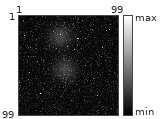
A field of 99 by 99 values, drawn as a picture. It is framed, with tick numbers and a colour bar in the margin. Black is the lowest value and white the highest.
There are no regular stripes. Overall the values sit about 10% of the way up the scale. No single row or column stands out from its neighbours. Two bumps rise from the field. Most values sit low, with a long tail of high ones.
